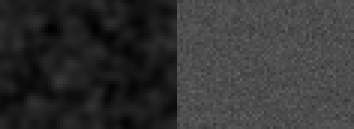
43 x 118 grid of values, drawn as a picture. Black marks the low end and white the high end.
It is made of 1 by 2 panels. Panel 1,1: very low, blotchy, faint in contrast. Panel 1,2: low, fine-grained, faint in contrast.
